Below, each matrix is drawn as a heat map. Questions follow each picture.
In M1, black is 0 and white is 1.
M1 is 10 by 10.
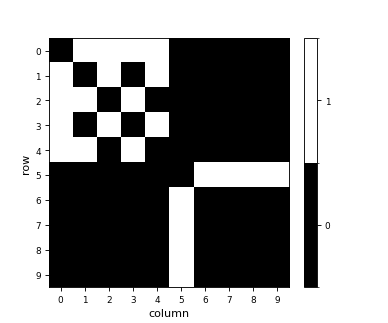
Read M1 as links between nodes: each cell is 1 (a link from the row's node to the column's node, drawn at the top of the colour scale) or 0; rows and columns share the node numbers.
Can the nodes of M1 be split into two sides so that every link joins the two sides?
no
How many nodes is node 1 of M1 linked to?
3
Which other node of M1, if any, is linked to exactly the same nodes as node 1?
node 3
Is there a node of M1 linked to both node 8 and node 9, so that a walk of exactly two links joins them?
yes
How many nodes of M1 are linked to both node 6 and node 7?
1
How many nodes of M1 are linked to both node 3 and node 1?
3
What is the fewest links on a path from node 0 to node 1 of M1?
1
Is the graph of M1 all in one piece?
no
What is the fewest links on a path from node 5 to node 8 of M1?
1
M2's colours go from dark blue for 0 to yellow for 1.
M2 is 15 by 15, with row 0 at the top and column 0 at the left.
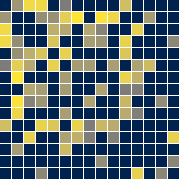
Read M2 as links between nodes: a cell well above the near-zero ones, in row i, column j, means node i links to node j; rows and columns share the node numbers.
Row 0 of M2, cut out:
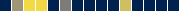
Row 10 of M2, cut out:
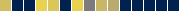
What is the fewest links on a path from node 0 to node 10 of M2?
1
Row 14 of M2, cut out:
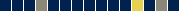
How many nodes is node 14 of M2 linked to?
3
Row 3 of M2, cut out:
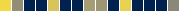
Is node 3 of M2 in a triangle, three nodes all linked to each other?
yes
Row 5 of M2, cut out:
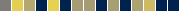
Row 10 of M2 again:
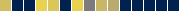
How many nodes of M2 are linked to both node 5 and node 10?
5
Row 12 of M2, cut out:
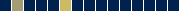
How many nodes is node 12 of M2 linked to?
2
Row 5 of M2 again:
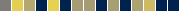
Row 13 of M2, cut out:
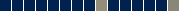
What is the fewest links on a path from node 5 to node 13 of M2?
3
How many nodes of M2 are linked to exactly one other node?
0
